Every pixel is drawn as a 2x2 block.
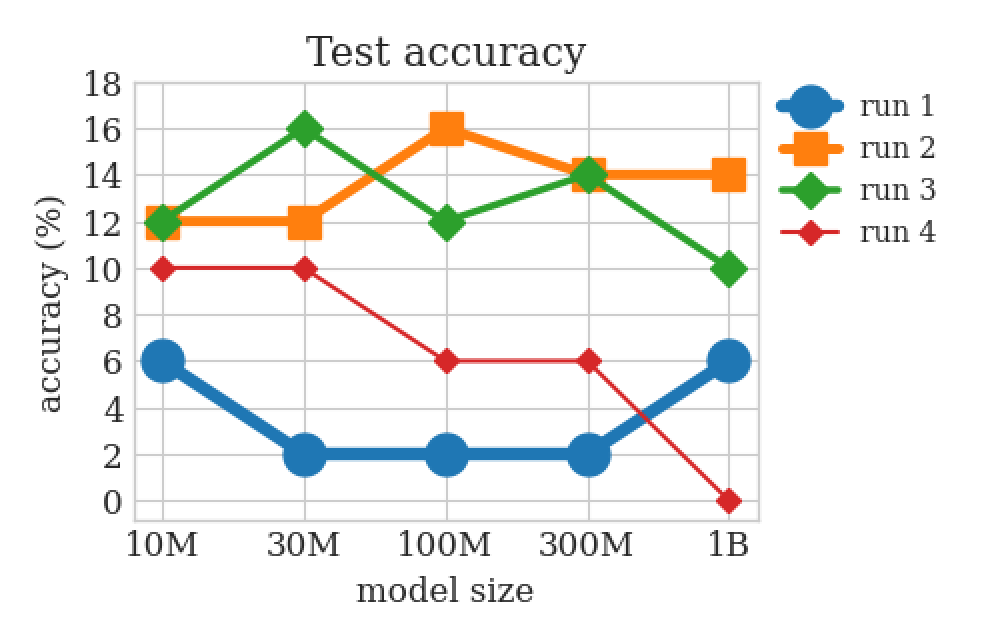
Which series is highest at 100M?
run 2
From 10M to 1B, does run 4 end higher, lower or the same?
lower
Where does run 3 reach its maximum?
30M
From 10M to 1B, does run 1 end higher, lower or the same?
the same
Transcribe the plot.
Title: Test accuracy
x-axis: model size, ticks 10M 30M 100M 300M 1B
y-axis: accuracy (%), ticks 0 2 4 6 8 10 12 14 16 18
Legend: run 1, run 2, run 3, run 4
Values:
run 1: 6 2 2 2 6
run 2: 12 12 16 14 14
run 3: 12 16 12 14 10
run 4: 10 10 6 6 0
